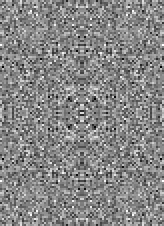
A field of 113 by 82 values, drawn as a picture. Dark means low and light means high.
Stripes: none. Odd rows or columns: none. Slope: none. Seam: none. Mirror symmetry: left to right and top to bottom. Histogram: bell-shaped. Grain: fine.
